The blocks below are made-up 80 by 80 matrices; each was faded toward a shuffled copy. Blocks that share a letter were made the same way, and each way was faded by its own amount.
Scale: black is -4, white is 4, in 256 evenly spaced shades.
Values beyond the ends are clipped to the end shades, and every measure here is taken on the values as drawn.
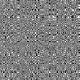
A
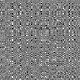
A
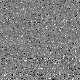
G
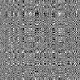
A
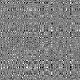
A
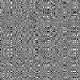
A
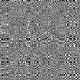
A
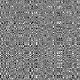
A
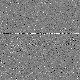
G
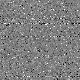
G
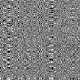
A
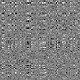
A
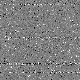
G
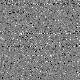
G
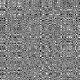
A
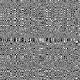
A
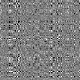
A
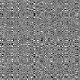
A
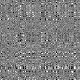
A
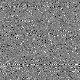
G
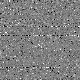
G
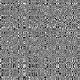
A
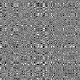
A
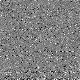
G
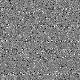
G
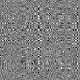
A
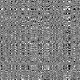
A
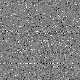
G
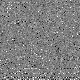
G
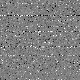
G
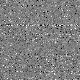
G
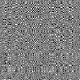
A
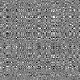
A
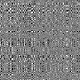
A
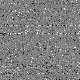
G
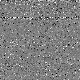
G
